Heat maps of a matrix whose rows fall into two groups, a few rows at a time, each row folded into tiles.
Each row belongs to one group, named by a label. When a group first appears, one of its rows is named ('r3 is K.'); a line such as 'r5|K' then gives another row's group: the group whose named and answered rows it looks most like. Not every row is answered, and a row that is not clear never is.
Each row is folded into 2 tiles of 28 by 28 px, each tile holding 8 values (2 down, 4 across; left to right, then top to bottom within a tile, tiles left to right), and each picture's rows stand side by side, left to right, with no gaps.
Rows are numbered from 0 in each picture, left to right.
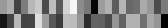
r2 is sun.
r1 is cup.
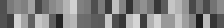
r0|sun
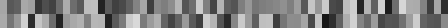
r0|sun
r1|sun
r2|sun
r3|sun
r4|sun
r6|cup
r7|cup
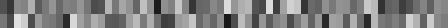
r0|sun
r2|sun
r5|cup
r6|sun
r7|sun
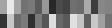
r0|cup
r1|sun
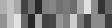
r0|cup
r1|sun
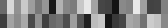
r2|sun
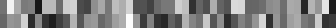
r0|cup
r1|cup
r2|cup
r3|cup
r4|cup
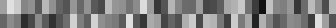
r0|cup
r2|sun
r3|sun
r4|cup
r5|sun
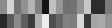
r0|sun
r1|sun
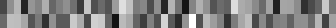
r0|cup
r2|cup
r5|cup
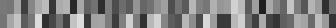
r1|sun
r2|sun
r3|sun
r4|cup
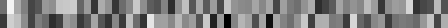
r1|cup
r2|sun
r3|cup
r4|cup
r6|sun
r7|cup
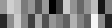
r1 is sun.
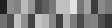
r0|sun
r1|cup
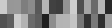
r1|cup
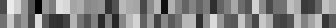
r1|cup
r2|cup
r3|sun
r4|sun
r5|cup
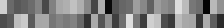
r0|sun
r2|sun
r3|cup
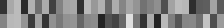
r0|cup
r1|cup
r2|cup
